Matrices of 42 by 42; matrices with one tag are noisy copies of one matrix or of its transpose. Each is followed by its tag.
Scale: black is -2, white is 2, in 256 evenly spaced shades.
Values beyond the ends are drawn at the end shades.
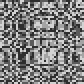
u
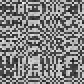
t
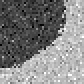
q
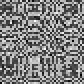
t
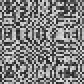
t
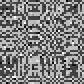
t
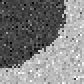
q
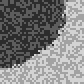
q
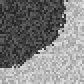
q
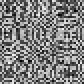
t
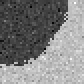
q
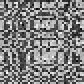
u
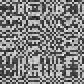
t
